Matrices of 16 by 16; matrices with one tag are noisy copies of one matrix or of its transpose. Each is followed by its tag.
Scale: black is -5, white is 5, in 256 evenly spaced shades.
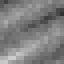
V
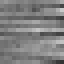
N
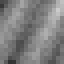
V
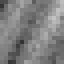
V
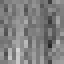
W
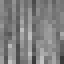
N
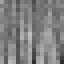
N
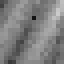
V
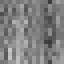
W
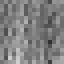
W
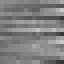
N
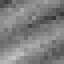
V
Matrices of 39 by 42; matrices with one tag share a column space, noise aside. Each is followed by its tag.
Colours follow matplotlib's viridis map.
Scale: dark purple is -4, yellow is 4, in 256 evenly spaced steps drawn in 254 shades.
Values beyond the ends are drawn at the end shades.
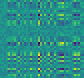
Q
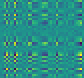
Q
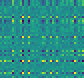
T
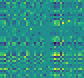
Q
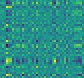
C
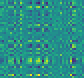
C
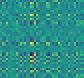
Q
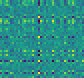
T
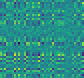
Q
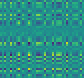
Q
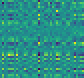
Q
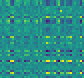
T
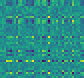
T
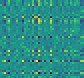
T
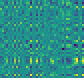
C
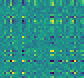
T
